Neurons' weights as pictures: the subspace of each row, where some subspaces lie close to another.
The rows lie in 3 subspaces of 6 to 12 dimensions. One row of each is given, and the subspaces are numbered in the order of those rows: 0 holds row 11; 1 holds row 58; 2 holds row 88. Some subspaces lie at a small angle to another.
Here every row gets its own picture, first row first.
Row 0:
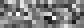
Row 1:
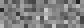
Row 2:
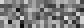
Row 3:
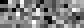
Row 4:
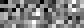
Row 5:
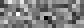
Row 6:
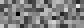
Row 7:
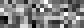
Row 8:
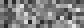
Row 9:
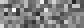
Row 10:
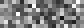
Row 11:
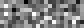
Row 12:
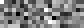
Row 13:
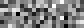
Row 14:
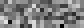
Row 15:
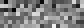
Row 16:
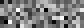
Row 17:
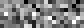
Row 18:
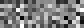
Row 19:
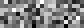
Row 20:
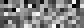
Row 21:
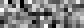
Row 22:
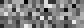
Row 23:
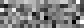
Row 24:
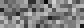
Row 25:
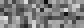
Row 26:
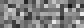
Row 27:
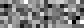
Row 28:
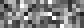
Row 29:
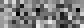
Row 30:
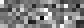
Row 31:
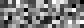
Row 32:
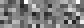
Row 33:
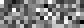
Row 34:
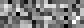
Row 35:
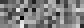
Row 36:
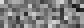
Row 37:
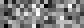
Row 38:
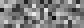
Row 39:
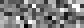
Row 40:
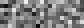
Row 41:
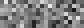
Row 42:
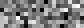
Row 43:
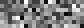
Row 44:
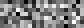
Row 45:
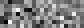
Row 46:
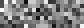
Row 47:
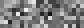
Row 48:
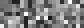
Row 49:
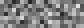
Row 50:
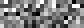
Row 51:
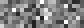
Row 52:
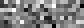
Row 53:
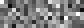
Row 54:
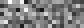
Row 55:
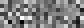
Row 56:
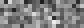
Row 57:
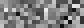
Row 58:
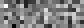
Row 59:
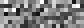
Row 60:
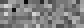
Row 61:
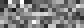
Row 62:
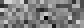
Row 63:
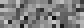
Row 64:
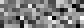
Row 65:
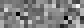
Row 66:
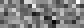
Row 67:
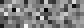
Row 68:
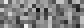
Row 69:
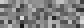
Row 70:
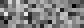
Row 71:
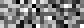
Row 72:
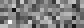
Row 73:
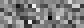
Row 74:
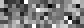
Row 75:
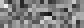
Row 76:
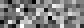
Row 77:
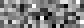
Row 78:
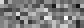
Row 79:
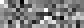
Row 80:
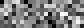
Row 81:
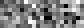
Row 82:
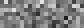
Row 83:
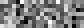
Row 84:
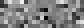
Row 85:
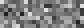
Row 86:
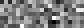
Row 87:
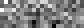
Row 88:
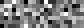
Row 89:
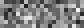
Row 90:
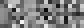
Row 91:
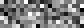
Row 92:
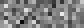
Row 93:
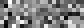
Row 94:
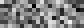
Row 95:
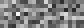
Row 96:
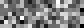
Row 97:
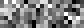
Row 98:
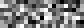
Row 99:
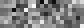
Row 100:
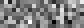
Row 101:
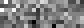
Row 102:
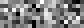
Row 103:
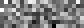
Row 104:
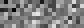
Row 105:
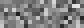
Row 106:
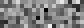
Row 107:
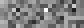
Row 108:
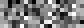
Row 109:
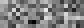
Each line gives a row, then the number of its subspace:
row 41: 2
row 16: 2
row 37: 1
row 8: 1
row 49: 1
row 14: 0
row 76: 1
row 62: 0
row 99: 1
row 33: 1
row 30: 2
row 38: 1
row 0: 0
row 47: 1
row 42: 2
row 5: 0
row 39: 2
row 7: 2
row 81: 2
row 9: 2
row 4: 0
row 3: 0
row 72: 1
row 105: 0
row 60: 2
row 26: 1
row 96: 1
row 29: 1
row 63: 0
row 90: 1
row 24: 1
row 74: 0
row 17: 0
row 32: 0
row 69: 0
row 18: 2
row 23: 0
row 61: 0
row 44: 0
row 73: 1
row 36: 1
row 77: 0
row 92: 1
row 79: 0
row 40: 2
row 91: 1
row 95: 2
